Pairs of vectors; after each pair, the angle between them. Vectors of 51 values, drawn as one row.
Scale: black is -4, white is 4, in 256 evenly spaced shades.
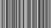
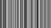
nearly opposite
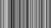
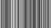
partly opposed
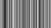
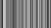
partly opposed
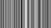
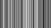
partly aligned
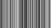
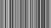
partly aligned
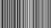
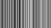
nearly parallel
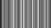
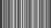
nearly parallel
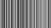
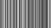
nearly opposite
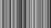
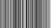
partly opposed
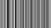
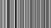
nearly parallel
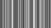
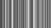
nearly parallel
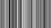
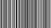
orthogonal
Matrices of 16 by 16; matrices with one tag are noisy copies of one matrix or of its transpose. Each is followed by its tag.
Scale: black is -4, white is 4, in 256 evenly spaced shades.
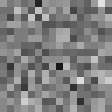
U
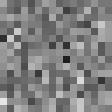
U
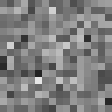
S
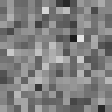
S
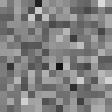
U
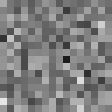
U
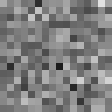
U
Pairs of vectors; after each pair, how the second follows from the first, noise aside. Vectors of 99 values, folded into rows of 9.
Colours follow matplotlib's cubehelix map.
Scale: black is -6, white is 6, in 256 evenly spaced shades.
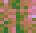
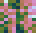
scaled up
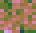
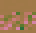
partly zeroed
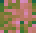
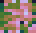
scaled up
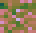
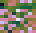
scaled up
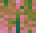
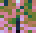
scaled up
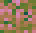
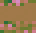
partly zeroed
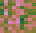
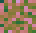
shuffled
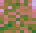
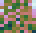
scaled up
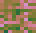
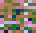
scaled up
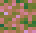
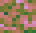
negated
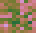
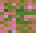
reversed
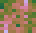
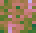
reversed
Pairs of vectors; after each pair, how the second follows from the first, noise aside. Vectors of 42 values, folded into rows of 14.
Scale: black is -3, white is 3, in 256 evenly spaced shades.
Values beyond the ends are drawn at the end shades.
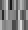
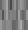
shrunk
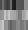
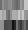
reversed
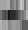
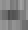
shrunk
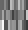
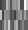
reversed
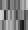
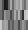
reversed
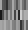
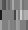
partly zeroed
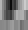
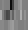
partly zeroed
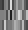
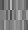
shrunk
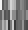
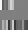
partly zeroed
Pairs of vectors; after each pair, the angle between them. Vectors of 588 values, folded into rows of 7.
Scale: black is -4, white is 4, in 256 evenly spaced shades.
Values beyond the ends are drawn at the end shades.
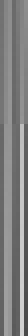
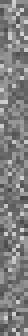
orthogonal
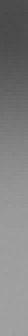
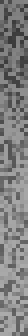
partly aligned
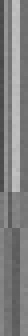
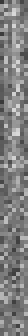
partly aligned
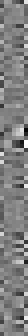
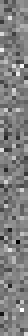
orthogonal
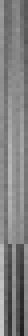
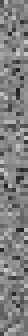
orthogonal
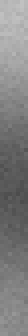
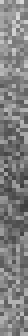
partly aligned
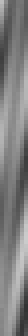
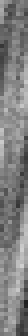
nearly parallel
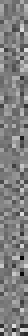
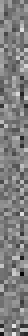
nearly parallel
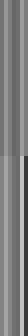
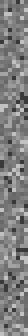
orthogonal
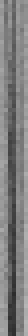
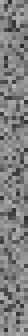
orthogonal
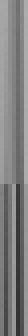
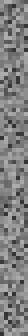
orthogonal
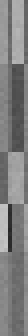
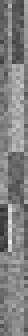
nearly opposite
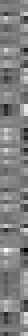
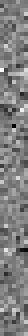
partly aligned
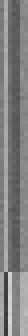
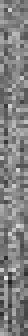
partly opposed
